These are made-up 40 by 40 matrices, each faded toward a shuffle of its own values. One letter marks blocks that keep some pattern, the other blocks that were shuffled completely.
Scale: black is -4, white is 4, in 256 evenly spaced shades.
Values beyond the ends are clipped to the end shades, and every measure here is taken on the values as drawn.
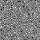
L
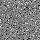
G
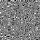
L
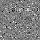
L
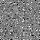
L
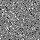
G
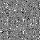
L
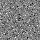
G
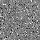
G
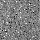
G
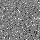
G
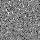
G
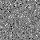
G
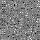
L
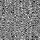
L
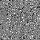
L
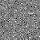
L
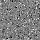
G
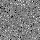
G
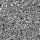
G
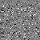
L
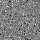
G
